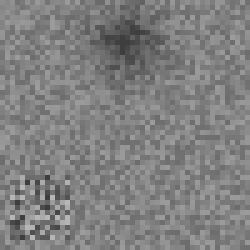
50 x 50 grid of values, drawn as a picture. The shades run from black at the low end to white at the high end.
Roughest part: bottom left. Mirror symmetry: none. Odd patch: rougher, in the bottom left. Ninth with the lowest average: top middle. Average level on the scale: 50%. Dips: one, in the top middle. Odd rows or columns: none.
